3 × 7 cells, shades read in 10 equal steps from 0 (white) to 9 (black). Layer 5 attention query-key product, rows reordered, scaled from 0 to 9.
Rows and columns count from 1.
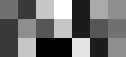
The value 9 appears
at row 3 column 3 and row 3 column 4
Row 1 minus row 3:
-2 5 -7 -9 7 -5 0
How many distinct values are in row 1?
7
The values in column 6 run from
3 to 8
